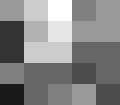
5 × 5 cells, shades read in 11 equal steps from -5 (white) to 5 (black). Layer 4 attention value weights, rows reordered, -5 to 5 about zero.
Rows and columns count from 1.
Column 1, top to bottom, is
-1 3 3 0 4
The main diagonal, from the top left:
-1 -2 -3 2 2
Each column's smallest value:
-1 -3 -5 -1 -1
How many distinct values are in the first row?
4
